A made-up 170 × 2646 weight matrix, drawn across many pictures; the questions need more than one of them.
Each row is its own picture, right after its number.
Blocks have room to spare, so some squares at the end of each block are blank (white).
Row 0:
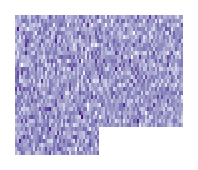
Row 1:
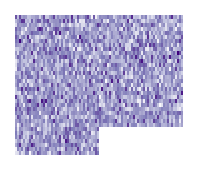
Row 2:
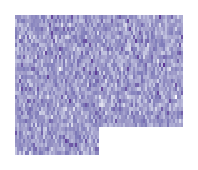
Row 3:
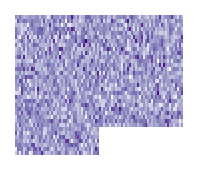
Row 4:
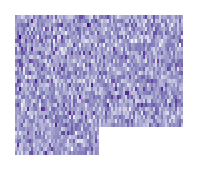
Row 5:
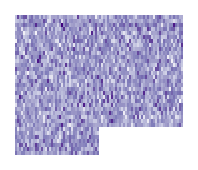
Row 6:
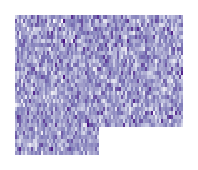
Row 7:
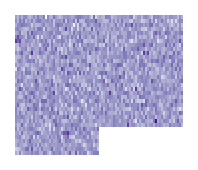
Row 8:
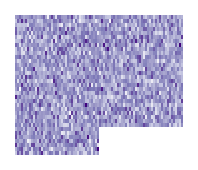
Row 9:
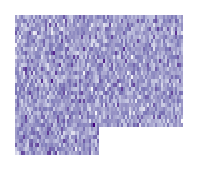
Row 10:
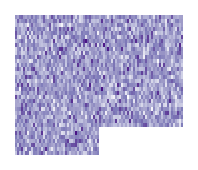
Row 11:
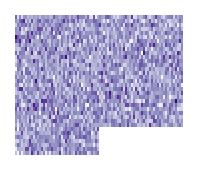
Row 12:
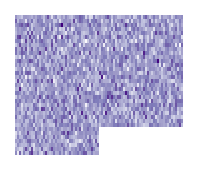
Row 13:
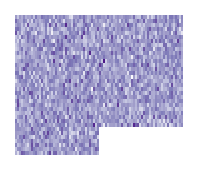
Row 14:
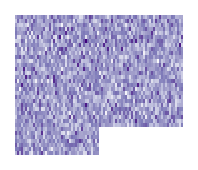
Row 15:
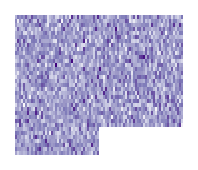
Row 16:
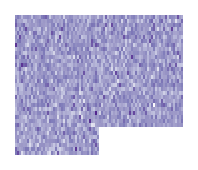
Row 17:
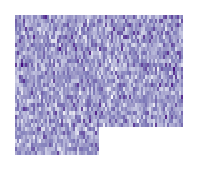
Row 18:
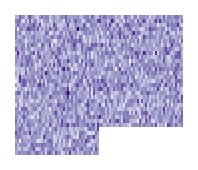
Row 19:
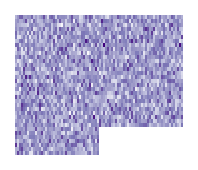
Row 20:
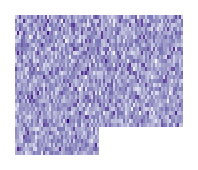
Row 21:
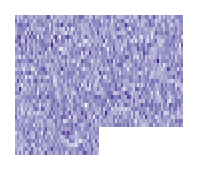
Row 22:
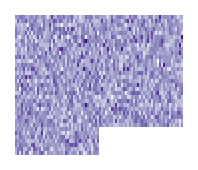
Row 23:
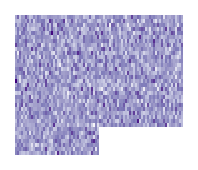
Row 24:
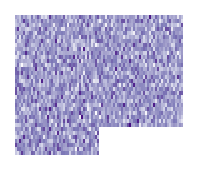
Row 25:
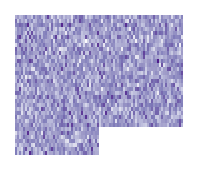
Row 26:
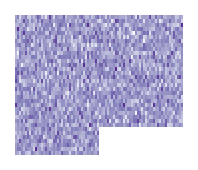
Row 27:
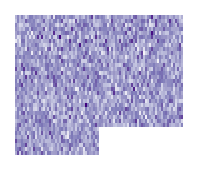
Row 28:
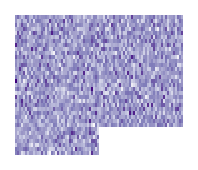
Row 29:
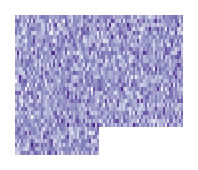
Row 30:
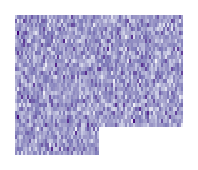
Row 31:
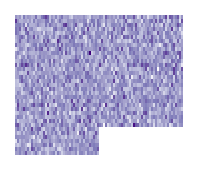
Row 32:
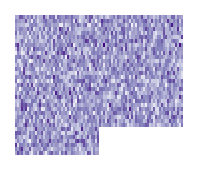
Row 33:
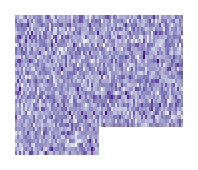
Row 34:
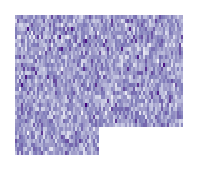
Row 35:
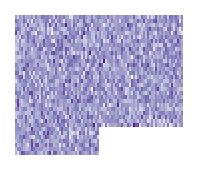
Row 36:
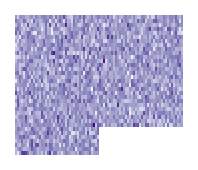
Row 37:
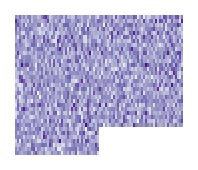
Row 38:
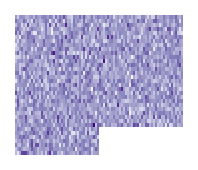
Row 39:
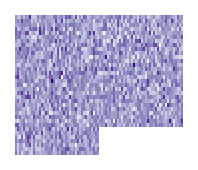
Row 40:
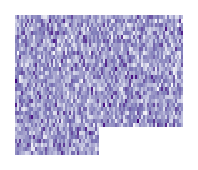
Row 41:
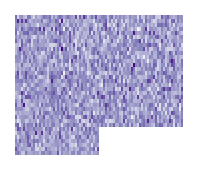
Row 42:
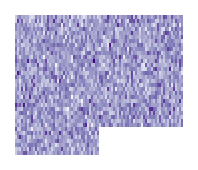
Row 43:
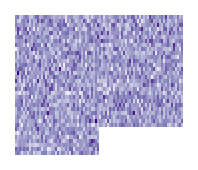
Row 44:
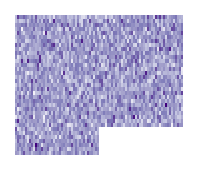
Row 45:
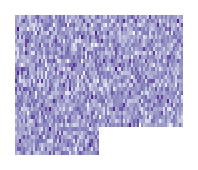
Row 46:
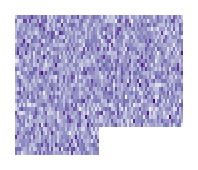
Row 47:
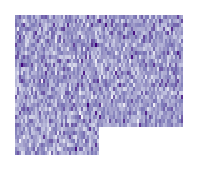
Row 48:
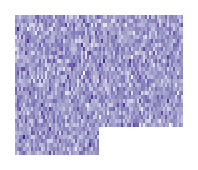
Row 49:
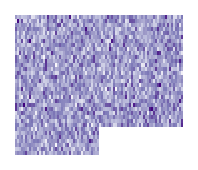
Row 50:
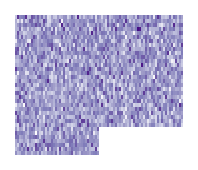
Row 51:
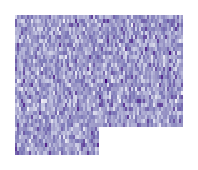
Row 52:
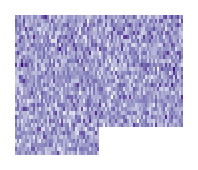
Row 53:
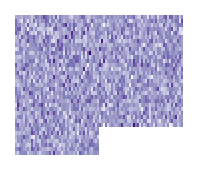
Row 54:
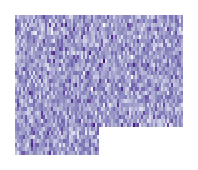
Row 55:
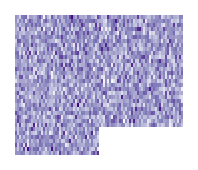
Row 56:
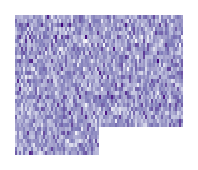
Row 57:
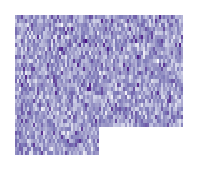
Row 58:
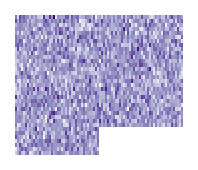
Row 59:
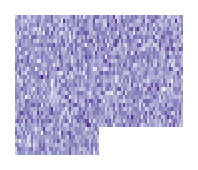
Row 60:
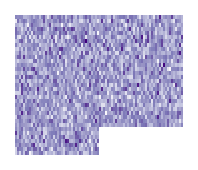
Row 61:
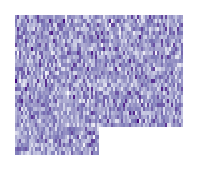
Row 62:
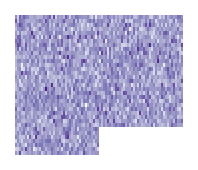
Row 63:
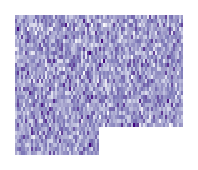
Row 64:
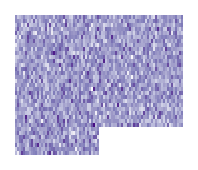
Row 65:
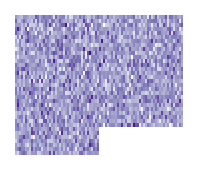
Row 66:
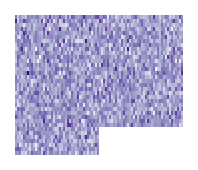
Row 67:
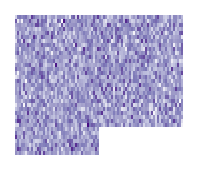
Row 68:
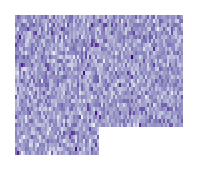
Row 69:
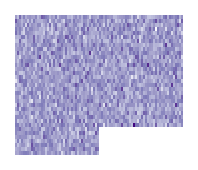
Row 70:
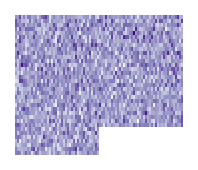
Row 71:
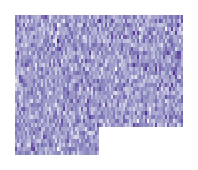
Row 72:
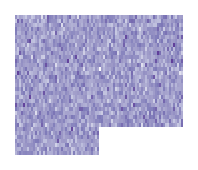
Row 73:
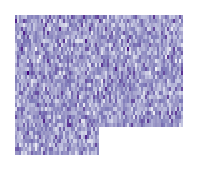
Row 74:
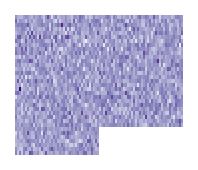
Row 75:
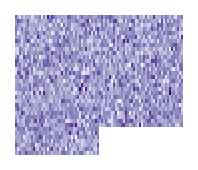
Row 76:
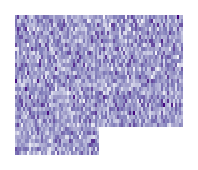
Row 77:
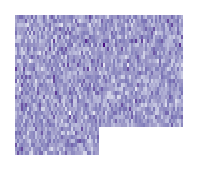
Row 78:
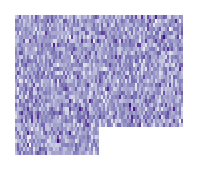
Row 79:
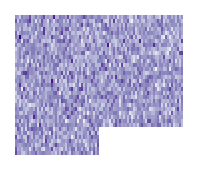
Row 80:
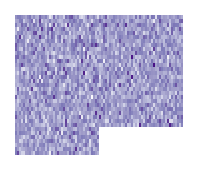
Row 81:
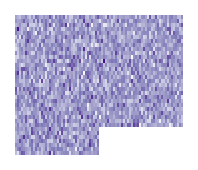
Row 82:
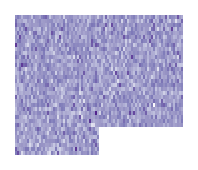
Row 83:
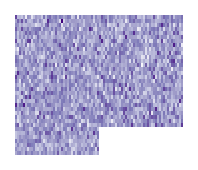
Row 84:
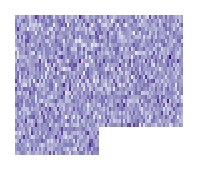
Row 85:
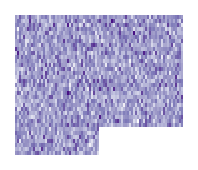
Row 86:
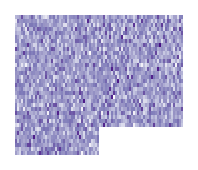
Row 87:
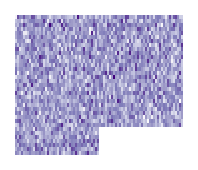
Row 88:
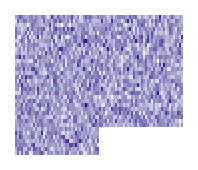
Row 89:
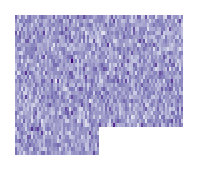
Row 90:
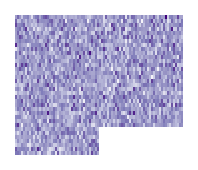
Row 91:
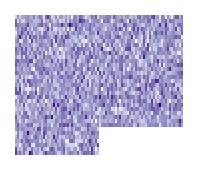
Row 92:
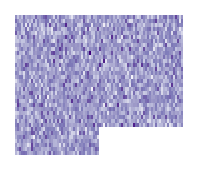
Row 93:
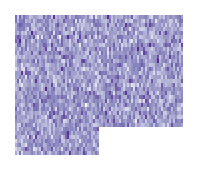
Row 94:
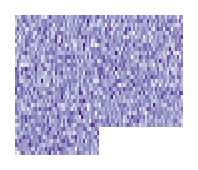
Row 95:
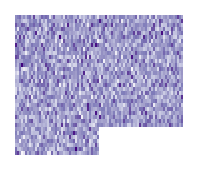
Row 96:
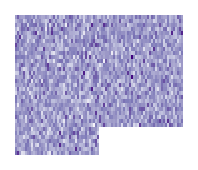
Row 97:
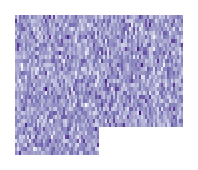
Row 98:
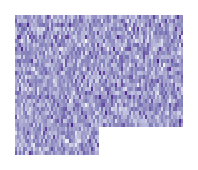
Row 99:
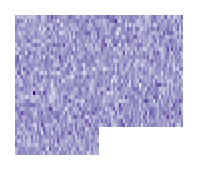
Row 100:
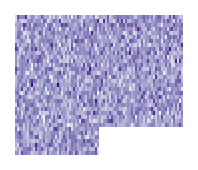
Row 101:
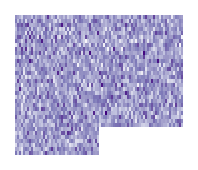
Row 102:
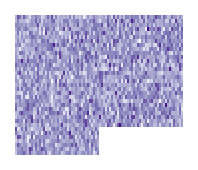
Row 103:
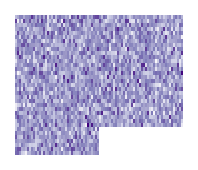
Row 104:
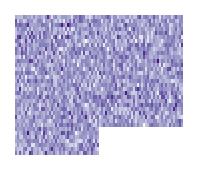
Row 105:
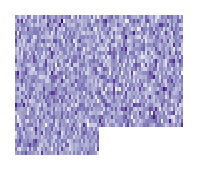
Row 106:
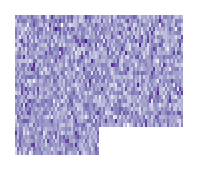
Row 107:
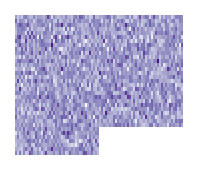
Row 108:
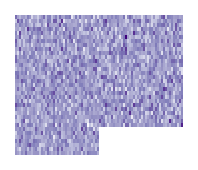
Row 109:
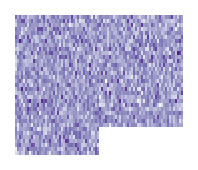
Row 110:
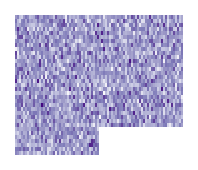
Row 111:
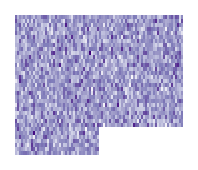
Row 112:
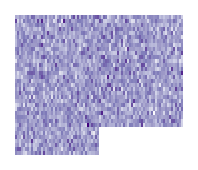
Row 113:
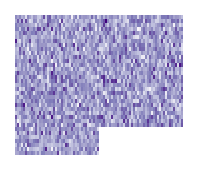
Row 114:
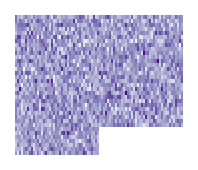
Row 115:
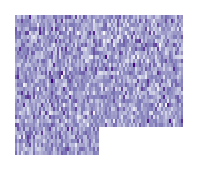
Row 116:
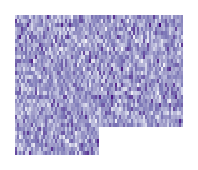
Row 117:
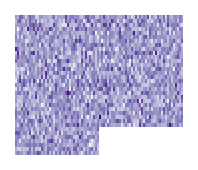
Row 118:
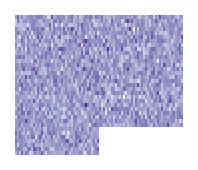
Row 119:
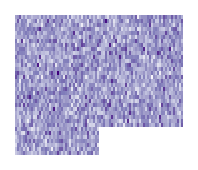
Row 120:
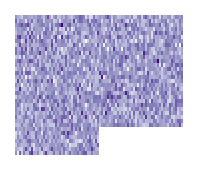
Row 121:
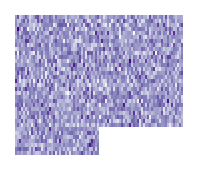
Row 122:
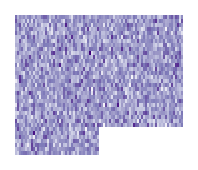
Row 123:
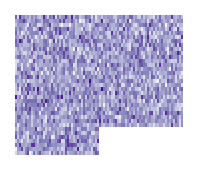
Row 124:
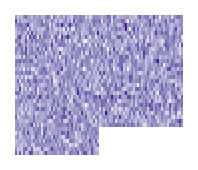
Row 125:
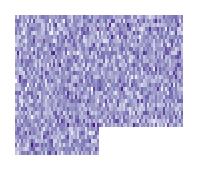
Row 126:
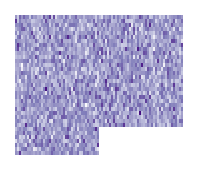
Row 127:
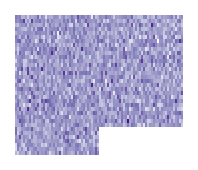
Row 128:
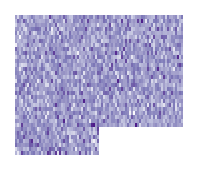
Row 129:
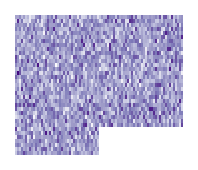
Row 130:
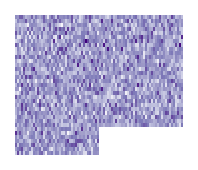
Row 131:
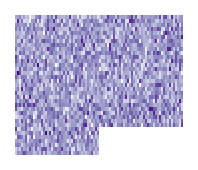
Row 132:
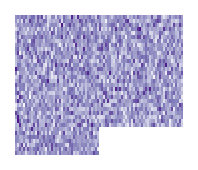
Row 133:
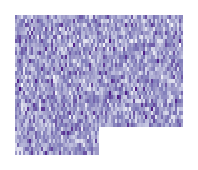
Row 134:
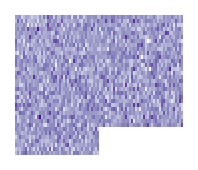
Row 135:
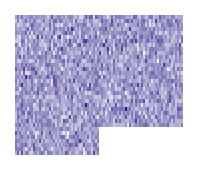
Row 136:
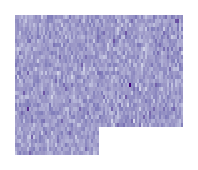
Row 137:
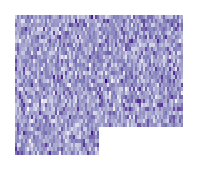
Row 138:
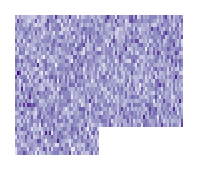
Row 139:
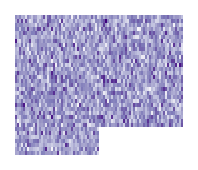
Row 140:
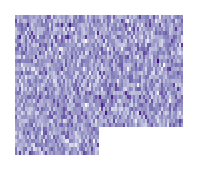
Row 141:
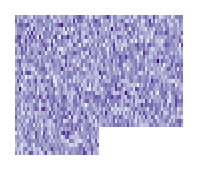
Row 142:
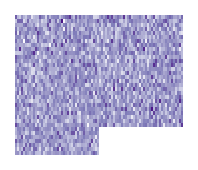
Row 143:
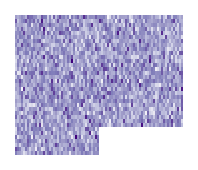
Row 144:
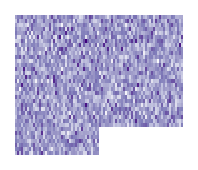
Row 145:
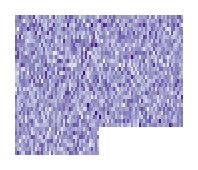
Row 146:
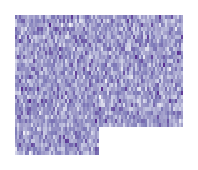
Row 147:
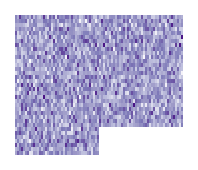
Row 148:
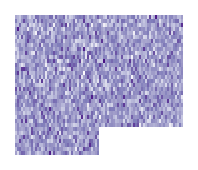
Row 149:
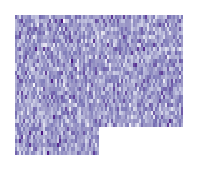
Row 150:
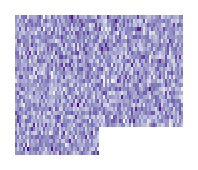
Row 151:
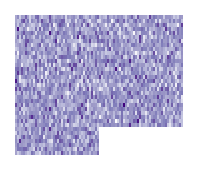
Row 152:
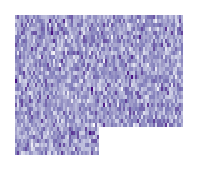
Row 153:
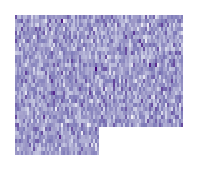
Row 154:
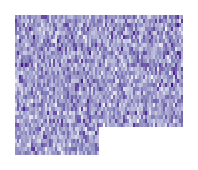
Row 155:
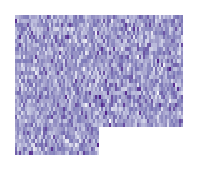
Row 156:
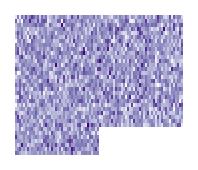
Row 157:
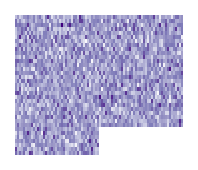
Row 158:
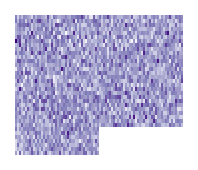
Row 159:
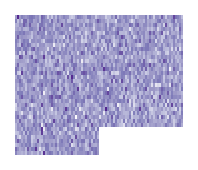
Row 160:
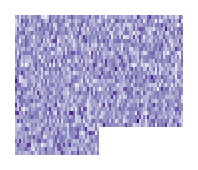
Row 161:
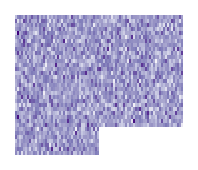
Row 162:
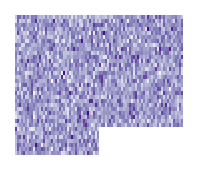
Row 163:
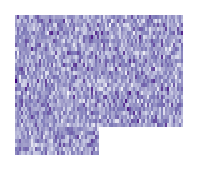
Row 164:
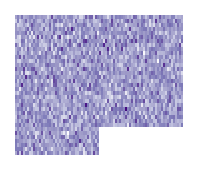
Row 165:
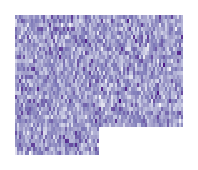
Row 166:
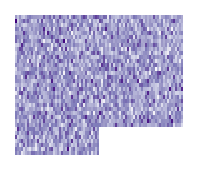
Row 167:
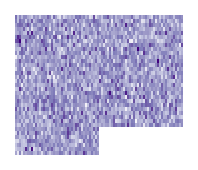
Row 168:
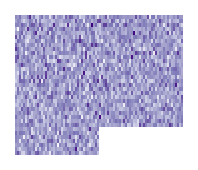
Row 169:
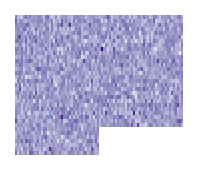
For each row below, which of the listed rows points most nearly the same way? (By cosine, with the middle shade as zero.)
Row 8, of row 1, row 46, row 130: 130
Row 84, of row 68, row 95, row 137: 137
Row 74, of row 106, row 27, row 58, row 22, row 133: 133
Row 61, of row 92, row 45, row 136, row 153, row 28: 28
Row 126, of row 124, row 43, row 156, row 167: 124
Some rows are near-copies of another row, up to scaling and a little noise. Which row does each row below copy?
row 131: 129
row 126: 97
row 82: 16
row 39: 115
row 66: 73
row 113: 139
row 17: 52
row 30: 161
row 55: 150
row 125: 29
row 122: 111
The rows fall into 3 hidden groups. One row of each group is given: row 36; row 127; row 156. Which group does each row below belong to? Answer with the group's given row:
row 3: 127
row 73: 156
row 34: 127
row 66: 156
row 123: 127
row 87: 156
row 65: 36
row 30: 156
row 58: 127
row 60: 127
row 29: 36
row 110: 36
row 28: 36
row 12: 127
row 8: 127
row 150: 156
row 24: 36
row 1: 127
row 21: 127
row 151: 36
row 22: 127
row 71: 36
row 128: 36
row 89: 156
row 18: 36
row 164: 127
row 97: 127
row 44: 156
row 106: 127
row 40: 36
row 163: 36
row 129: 156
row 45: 36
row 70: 36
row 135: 127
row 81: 36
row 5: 156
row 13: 36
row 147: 127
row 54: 36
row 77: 127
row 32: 127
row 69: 36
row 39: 156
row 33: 127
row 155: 127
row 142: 156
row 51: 127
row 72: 156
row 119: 156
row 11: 127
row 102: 156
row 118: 127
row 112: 156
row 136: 156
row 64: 36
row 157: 127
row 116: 127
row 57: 127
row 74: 127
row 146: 127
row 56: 127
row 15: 156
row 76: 36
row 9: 36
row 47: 36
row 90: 36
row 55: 156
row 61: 36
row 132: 156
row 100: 156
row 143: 156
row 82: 36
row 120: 127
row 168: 36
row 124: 127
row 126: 127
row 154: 36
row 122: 36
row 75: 156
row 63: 36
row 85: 36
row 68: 36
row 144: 127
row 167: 127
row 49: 156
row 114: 127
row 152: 36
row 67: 156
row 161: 156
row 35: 36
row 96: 36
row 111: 36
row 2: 127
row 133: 127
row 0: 36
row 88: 127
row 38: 36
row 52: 36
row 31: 36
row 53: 36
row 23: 36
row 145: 36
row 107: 127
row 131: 156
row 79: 156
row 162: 156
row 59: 156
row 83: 156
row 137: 127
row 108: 156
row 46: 156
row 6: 156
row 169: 127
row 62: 127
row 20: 156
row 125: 36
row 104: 127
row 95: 36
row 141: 127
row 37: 36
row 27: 127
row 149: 156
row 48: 36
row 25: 127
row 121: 36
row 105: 156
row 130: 127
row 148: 36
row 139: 156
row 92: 36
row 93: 127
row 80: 36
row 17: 36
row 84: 36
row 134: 156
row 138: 156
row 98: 127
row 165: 127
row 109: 127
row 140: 127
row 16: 36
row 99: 156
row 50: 156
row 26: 36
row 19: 127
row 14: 127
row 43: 36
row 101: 127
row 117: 36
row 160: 36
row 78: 156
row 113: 156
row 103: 156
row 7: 127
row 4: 127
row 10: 127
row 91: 127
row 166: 156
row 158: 127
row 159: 156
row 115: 156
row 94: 36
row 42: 156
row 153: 156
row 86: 36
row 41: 156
